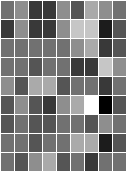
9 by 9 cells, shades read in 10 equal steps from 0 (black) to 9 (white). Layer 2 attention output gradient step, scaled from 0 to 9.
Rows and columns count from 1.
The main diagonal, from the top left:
4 5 4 4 3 6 3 1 4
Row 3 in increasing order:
2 3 4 4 4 4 4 5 6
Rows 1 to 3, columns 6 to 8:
3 6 5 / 7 7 1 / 5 6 2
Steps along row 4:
same down up same down same up down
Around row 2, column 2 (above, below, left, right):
5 4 2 2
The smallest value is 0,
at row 6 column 8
